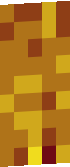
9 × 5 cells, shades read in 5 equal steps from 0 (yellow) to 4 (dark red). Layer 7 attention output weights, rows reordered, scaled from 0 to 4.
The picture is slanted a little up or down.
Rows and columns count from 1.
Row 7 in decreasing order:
2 2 2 1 1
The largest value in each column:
3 3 3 4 3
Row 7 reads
2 1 1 2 2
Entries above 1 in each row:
4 4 5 4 3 3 3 4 3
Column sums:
18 18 15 20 17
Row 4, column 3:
2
